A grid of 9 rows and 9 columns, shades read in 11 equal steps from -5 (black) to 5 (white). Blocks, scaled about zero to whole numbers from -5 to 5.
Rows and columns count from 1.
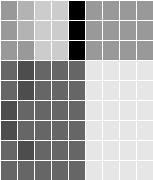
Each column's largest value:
1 2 3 3 -1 4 4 4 4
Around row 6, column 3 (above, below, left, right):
-1 -1 -1 -1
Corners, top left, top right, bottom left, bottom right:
1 1 -1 4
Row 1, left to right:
1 2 3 3 -5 1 1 1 1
